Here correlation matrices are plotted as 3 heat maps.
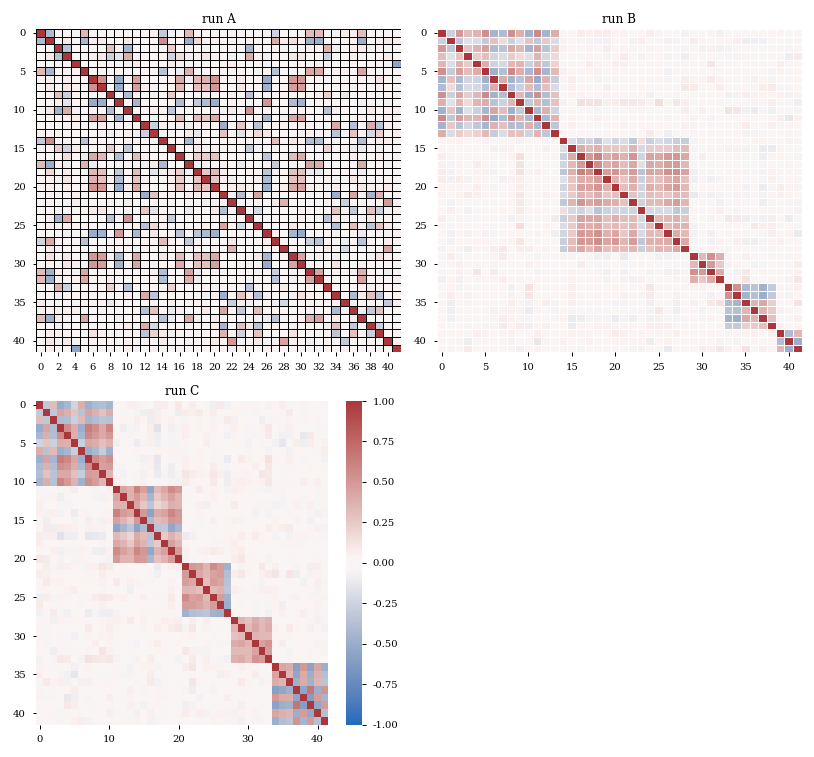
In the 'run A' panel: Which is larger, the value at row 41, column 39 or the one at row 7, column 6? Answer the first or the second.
the second
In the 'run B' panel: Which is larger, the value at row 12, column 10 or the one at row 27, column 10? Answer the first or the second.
the first
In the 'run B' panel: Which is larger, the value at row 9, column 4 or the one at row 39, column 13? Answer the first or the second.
the first
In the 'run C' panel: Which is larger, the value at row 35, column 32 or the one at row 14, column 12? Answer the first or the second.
the second
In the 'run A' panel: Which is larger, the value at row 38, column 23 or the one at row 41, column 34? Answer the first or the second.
the first
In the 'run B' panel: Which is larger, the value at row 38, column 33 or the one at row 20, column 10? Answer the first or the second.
the second
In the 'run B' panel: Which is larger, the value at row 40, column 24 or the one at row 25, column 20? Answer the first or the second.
the second
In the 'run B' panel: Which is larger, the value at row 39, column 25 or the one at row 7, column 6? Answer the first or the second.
the second
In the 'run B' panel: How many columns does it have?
42
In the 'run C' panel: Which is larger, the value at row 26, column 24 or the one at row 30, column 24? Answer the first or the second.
the first
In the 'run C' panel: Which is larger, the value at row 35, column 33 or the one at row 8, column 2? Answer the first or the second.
the first
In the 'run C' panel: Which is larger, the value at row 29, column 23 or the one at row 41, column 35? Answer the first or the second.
the first
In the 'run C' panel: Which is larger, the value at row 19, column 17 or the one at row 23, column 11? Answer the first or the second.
the first
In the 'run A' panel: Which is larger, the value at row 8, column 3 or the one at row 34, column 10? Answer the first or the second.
the second
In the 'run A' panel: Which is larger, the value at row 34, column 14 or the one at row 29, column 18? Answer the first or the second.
the second
